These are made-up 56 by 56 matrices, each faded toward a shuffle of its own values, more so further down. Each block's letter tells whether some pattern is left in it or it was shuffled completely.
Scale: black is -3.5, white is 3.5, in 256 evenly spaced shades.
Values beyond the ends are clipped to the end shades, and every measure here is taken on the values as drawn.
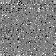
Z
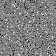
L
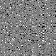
Z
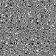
Z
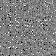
Z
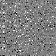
Z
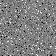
L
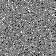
L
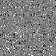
Z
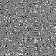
Z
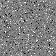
L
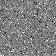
L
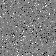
L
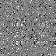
Z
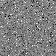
L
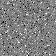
L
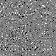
Z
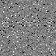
Z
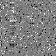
Z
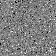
L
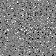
Z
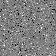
L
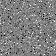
L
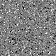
L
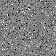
L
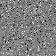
L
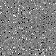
Z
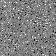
L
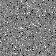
L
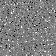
L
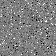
L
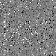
Z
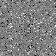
Z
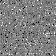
Z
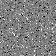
L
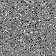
L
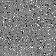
Z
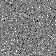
L
